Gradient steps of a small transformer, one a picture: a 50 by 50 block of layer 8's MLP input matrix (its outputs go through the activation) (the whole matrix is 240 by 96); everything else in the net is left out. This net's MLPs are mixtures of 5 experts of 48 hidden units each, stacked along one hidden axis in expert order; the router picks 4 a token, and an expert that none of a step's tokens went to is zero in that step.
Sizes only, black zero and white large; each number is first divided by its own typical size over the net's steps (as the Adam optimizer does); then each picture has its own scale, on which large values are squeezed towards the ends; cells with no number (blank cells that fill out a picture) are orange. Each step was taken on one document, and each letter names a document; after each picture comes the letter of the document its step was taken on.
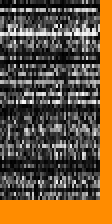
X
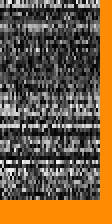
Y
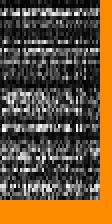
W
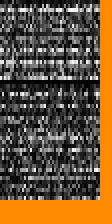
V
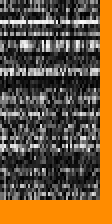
Y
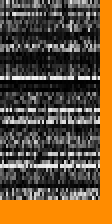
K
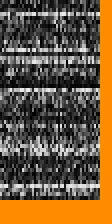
Y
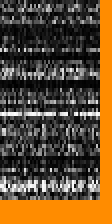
W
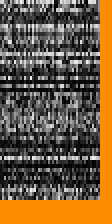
V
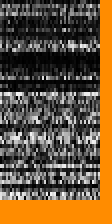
K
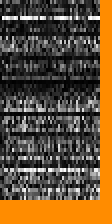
V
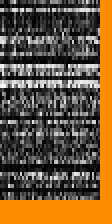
X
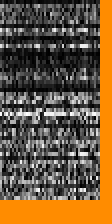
K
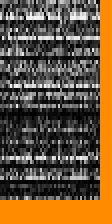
V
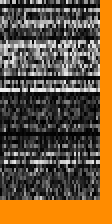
Y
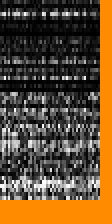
W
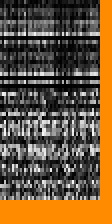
W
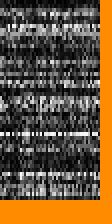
X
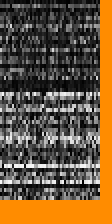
K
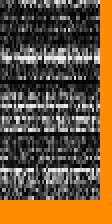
V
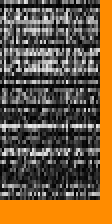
Y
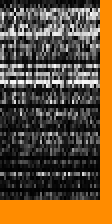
X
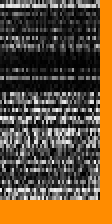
K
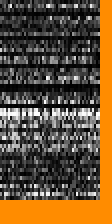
Y
